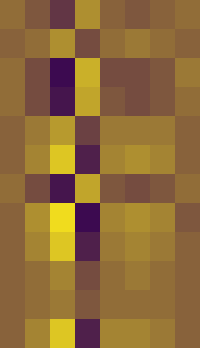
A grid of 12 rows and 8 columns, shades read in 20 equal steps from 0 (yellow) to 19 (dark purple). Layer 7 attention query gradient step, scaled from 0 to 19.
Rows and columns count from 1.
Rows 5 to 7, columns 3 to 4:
6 14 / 2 17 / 18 5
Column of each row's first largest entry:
3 4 3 3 4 4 3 4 4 4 4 4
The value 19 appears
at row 3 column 3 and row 8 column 4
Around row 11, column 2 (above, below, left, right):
10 8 11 9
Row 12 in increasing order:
2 8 8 8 9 11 11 17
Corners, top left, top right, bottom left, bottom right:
10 10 11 11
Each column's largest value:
11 13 19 19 13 13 12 12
